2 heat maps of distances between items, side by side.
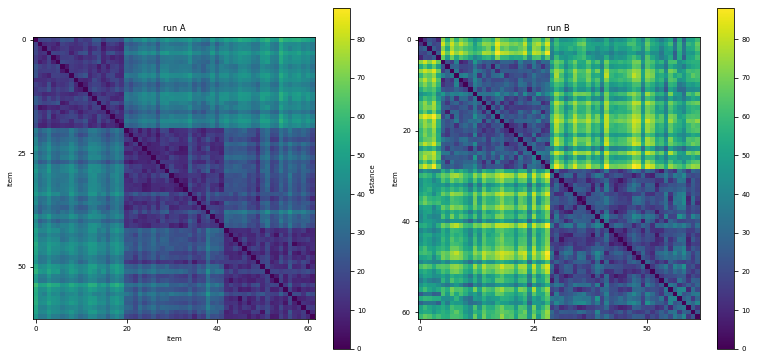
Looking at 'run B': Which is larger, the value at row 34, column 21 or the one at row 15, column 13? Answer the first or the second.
the first
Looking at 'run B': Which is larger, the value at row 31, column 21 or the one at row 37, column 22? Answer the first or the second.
the second
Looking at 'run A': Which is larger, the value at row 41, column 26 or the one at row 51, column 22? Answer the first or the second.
the second
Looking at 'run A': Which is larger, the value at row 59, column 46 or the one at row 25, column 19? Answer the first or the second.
the second
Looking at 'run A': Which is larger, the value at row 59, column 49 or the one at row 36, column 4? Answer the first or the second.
the second
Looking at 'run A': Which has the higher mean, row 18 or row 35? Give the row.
18
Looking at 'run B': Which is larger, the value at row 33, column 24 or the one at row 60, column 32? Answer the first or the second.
the first
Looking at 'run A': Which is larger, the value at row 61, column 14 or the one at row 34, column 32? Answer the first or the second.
the first
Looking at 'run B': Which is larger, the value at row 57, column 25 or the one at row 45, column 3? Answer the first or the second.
the first
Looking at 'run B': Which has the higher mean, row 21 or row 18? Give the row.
18
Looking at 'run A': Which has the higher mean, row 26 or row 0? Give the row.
0
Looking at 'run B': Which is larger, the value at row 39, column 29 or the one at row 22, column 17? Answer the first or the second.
the second
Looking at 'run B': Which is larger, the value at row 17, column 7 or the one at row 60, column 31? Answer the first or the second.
the second
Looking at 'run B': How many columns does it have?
62
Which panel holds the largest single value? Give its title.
run B
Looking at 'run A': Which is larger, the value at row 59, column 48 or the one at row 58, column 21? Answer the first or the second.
the second
